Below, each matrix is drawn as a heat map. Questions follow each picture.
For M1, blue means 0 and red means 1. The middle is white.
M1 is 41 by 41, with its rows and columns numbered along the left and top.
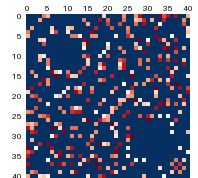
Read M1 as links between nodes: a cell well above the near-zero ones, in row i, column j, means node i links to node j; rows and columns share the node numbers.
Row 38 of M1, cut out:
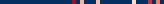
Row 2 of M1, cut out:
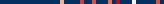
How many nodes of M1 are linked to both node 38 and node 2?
3
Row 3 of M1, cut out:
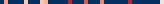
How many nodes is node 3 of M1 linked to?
9
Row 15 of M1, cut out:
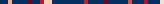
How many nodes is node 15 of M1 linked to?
10
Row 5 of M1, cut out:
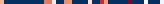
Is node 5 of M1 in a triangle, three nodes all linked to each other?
yes
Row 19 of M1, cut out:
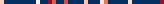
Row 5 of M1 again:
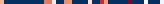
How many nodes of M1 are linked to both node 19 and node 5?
8
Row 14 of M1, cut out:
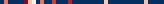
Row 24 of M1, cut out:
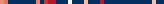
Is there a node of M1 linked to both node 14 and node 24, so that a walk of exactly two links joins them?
yes
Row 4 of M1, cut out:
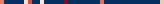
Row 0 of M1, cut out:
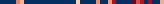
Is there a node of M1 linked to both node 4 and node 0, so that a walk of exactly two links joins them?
yes
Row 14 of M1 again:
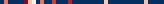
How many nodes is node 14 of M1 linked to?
9
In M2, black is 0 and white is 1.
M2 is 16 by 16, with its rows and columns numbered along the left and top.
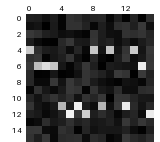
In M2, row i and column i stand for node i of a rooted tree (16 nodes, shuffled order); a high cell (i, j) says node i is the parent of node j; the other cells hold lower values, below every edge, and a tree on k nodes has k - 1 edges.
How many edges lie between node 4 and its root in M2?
1
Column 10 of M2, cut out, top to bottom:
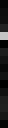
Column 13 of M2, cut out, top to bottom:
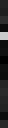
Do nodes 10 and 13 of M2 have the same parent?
yes
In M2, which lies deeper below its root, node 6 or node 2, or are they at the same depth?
node 2
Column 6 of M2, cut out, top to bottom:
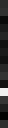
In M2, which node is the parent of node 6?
11
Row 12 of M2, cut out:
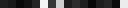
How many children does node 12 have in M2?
3
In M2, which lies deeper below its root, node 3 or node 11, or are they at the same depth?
node 3
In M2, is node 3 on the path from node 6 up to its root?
no
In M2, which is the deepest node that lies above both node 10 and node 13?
4
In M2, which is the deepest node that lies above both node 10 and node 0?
4
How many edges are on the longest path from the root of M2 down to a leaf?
2
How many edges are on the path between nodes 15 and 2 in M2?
4
